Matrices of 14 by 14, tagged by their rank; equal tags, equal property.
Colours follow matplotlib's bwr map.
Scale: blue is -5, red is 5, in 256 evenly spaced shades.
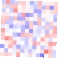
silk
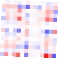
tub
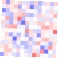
silk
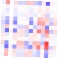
tub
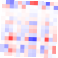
tub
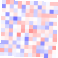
silk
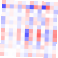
tub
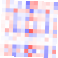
tub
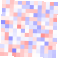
silk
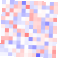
silk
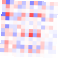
tub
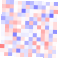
silk
